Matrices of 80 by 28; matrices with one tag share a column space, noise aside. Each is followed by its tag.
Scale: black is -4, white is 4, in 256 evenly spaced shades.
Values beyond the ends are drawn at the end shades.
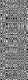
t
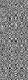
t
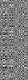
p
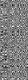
p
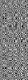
t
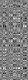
t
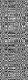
t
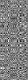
t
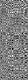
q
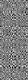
p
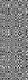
p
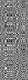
t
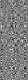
t
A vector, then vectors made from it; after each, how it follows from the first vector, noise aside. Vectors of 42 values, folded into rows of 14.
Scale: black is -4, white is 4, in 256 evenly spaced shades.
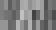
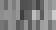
negated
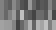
sign-scrambled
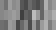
negated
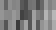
negated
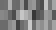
sign-scrambled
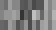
negated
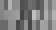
negated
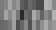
negated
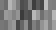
negated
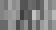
negated
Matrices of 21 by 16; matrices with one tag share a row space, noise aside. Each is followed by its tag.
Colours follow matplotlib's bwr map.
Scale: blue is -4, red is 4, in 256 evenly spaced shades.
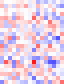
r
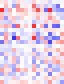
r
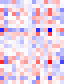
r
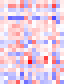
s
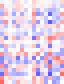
r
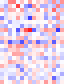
s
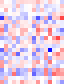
r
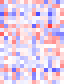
r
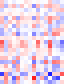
r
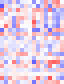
r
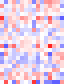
r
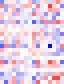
r
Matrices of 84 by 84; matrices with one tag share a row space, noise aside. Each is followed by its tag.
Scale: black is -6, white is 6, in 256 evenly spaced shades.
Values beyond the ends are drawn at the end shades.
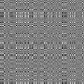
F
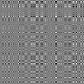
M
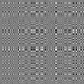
M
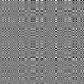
M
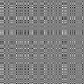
F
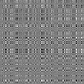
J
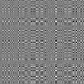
M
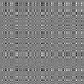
J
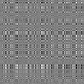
J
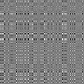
F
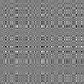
J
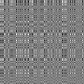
F
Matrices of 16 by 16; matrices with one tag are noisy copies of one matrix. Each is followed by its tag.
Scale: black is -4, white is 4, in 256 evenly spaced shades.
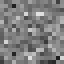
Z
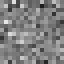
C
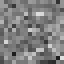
Z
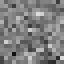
Z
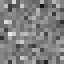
C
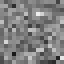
Z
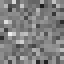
C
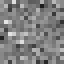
C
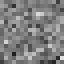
Z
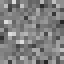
C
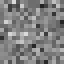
C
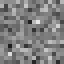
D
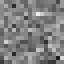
Z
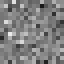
C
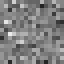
C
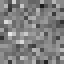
C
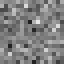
D
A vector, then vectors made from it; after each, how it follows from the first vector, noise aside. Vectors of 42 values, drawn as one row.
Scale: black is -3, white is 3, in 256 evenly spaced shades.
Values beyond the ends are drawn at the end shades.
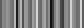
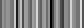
copied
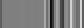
partly zeroed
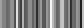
negated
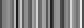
copied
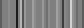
partly zeroed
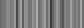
shrunk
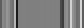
partly zeroed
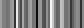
negated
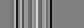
partly zeroed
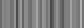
shrunk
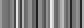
negated
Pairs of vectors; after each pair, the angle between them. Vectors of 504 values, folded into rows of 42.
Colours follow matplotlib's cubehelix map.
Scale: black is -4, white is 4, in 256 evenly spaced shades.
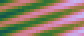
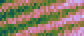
nearly parallel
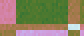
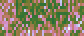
partly aligned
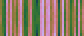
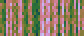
nearly parallel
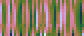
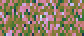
orthogonal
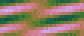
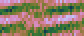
nearly opposite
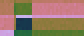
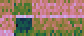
nearly parallel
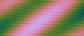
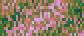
partly aligned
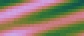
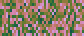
orthogonal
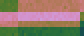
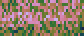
partly aligned
